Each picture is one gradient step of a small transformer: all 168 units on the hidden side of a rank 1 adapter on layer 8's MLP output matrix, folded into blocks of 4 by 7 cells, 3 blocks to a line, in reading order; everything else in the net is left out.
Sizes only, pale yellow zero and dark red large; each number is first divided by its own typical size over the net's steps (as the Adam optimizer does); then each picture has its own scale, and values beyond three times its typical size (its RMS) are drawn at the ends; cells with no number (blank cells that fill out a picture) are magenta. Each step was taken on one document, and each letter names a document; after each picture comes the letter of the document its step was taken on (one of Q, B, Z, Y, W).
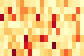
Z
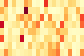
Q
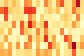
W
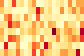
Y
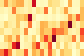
Y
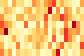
W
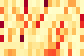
Q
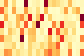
Q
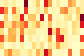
Q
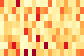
Y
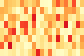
W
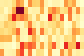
Z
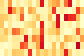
Z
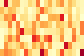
Y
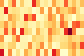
W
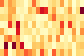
Y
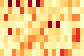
Z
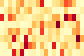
Z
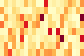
Q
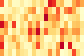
W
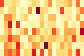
Y
